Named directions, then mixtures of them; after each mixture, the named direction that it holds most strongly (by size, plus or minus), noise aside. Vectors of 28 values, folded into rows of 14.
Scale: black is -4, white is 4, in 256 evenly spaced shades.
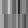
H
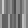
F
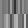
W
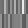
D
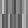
F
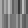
H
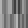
H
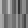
H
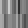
H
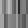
H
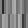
F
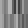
H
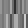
W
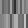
W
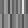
D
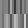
W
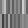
D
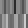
W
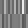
D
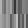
W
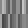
F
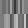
W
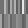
D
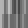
H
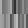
W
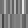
D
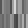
W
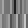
W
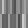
F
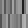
D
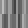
F
